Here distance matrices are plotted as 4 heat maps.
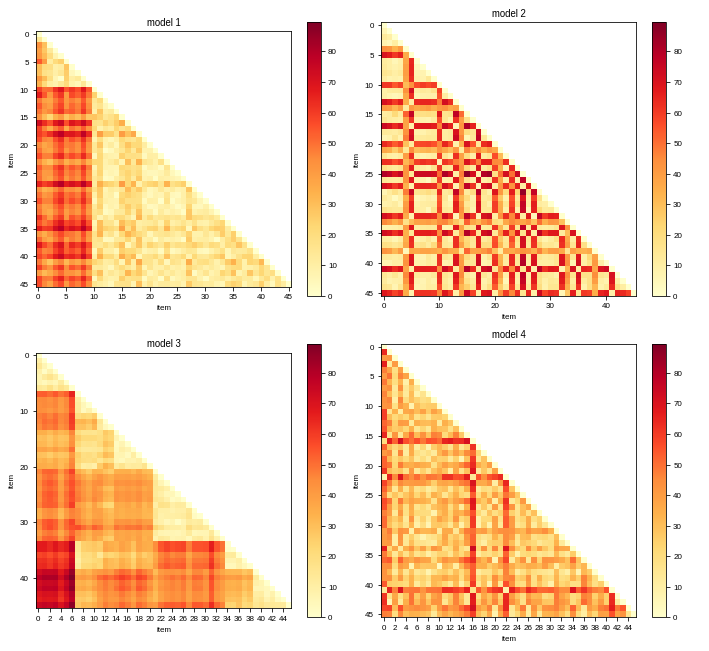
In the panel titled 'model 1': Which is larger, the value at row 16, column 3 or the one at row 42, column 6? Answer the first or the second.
the first
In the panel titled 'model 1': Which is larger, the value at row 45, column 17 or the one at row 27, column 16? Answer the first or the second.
the second
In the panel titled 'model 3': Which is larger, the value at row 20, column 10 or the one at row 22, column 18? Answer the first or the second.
the second
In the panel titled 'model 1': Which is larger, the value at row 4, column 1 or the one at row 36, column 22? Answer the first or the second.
the first
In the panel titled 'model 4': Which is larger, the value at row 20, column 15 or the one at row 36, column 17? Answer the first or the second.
the first
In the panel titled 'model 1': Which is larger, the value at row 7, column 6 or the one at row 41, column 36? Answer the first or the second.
the second
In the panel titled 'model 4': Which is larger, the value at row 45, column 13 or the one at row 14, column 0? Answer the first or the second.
the second
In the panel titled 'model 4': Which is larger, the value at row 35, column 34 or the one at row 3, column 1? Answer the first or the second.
the first
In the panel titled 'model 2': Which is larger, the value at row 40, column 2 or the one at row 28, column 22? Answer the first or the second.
the second
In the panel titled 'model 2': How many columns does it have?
46
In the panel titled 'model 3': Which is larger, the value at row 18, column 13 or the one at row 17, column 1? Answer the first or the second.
the second
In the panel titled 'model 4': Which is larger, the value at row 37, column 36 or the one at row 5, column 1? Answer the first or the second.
the second
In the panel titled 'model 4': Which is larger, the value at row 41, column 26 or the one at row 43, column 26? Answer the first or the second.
the first
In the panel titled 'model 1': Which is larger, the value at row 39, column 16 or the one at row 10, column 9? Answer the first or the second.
the second
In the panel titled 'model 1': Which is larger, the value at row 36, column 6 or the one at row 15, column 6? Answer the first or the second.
the first
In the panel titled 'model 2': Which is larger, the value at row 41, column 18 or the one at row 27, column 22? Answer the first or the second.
the first
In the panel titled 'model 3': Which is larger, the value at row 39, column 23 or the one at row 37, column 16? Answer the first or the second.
the first
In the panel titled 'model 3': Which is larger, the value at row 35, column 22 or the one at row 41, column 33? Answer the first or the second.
the first
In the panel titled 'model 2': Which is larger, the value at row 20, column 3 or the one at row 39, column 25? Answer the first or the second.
the second
